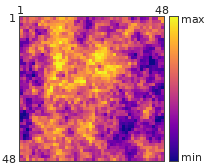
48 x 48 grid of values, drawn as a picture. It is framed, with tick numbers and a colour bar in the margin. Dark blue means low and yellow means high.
The field is mottled with small blotches. On average the colour sits 50% of the way up the scale. No single row or column stands out from its neighbours. No regular stripes run through it.
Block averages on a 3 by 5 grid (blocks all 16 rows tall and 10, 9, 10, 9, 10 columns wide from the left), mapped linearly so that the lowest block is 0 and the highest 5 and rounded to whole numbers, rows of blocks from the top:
25331 | 14420 | 23301
